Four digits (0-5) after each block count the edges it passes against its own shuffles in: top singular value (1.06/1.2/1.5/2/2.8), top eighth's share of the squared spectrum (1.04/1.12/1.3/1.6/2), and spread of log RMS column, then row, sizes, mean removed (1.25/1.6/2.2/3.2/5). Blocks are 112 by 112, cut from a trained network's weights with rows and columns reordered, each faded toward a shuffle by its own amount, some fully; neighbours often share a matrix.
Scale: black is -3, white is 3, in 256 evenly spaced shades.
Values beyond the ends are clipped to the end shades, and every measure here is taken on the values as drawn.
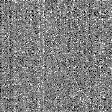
3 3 2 2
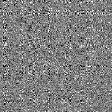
4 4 3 3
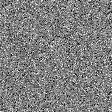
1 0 0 0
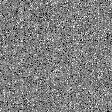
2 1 0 1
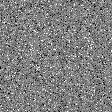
1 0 0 0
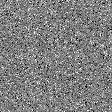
0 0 0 0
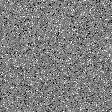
0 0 0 0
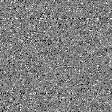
3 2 1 2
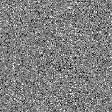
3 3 2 1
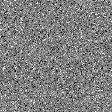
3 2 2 1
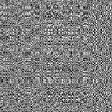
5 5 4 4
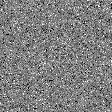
1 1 1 0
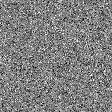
1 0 0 0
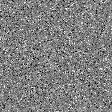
0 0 0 0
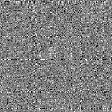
4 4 3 3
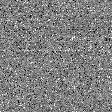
1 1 1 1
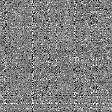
3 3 3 2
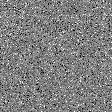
0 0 0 0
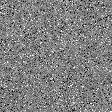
0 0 0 0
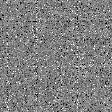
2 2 2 0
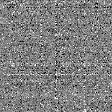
3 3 3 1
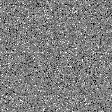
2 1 1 0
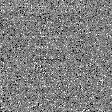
1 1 1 0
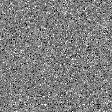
2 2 1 1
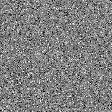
2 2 0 1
